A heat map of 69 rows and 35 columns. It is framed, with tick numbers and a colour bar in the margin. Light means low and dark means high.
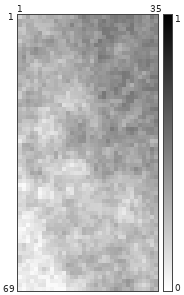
Ninth with the highest average: top right. Average level on the scale: 30%. Stripes: none. Ninth with the lowest average: bottom left. Slope: up to the top right. Grain: blotchy.
